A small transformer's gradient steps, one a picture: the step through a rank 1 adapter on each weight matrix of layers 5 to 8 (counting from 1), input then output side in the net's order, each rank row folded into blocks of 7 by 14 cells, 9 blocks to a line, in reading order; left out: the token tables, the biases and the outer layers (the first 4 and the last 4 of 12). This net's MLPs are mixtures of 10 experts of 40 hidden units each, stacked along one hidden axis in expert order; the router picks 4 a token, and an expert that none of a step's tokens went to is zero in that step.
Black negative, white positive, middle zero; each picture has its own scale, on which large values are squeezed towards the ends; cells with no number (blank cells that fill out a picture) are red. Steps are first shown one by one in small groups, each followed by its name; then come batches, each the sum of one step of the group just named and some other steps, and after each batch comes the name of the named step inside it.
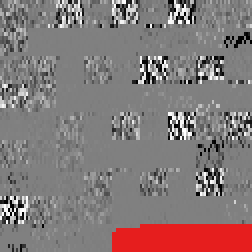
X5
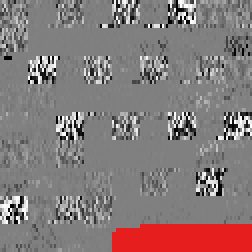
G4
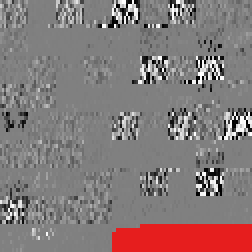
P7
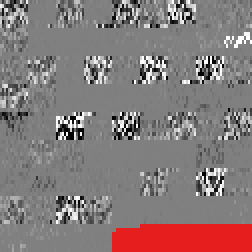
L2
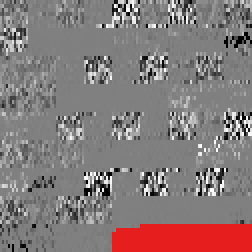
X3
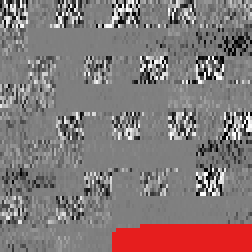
X3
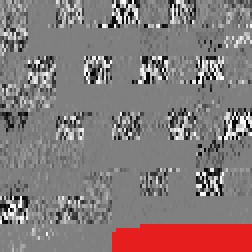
P7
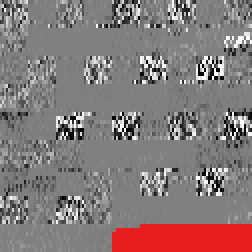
L2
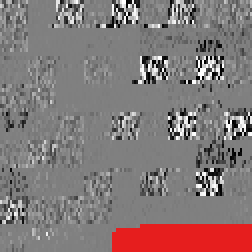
P7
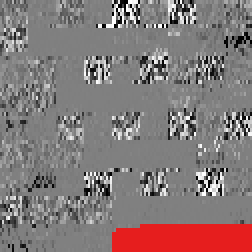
X3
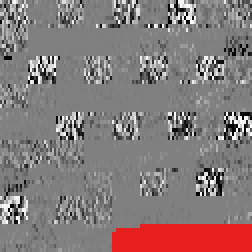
G4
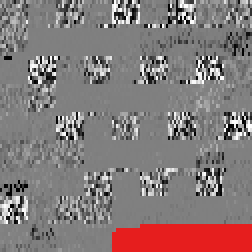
G4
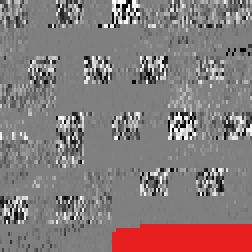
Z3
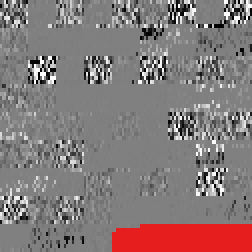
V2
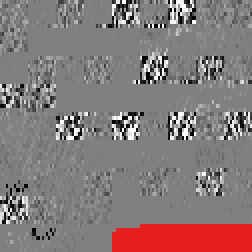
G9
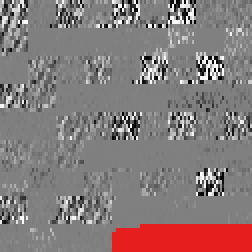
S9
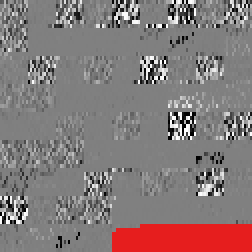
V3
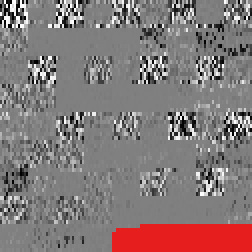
V2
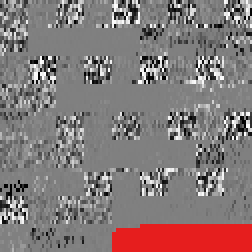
V2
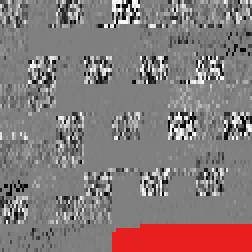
Z3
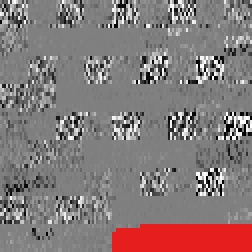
G9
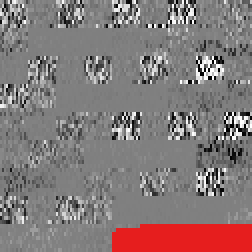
S9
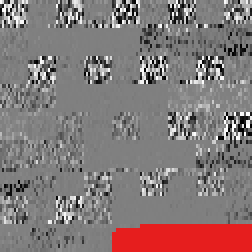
V2
